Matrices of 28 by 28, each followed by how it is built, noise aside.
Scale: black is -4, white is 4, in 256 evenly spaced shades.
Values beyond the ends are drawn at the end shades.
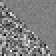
lower triangular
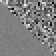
upper triangular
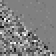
lower triangular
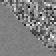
upper triangular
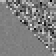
upper triangular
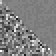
lower triangular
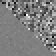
upper triangular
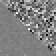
upper triangular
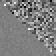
upper triangular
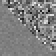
upper triangular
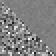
lower triangular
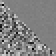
lower triangular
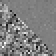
lower triangular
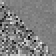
lower triangular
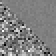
lower triangular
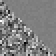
lower triangular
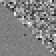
upper triangular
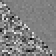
lower triangular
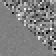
upper triangular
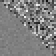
upper triangular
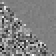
lower triangular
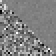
lower triangular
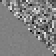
upper triangular
